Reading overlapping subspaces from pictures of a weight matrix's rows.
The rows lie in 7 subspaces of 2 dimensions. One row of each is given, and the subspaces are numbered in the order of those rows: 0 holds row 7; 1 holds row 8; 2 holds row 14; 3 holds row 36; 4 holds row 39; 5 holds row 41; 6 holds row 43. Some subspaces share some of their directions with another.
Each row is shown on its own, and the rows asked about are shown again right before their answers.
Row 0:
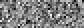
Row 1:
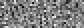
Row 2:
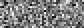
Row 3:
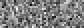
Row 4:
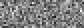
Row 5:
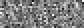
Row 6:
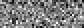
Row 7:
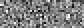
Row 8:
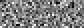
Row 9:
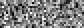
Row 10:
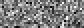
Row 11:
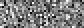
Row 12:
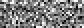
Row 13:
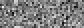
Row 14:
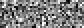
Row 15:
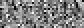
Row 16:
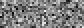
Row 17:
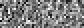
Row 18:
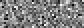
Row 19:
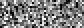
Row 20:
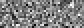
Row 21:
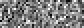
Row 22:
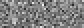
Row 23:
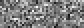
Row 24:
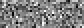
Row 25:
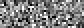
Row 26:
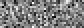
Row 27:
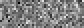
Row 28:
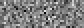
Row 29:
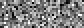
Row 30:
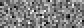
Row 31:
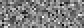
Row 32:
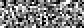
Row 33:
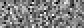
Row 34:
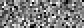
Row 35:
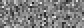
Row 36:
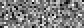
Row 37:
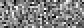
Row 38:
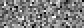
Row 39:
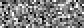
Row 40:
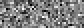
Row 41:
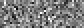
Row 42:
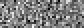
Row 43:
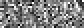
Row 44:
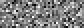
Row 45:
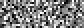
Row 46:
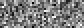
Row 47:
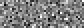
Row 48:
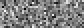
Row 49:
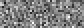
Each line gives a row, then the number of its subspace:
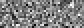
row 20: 1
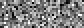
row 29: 3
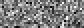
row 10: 5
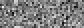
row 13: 5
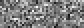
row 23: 0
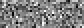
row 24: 2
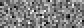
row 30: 0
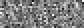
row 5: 6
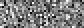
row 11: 0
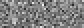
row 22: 2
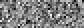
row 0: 6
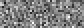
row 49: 0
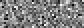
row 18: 3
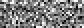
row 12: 2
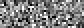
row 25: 3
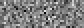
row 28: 5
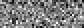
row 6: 2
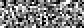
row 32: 2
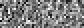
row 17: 6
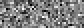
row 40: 3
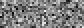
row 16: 2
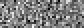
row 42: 6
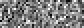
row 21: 6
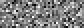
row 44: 1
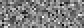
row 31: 3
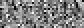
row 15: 6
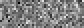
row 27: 6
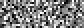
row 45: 5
